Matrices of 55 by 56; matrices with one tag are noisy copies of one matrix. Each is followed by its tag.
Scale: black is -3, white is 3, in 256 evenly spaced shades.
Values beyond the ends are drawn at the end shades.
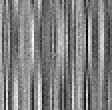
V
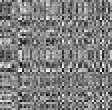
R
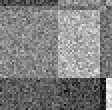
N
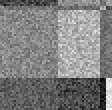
N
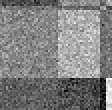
N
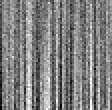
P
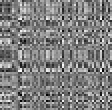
R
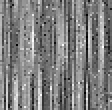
V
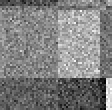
N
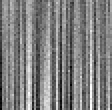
P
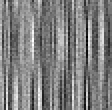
V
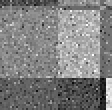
N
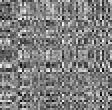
R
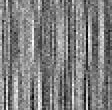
V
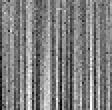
P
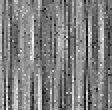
V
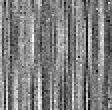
V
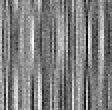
V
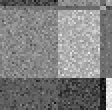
N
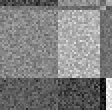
N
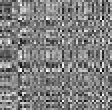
R
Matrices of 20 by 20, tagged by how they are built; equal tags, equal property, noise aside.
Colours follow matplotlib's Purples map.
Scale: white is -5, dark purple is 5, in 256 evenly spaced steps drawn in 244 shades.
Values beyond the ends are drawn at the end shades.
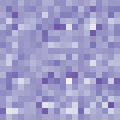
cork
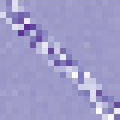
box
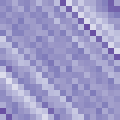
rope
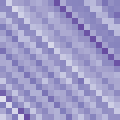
rope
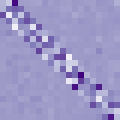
box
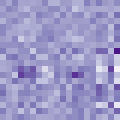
cork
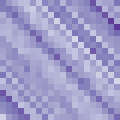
rope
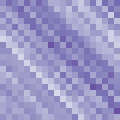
rope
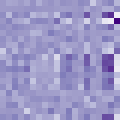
cork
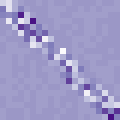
box
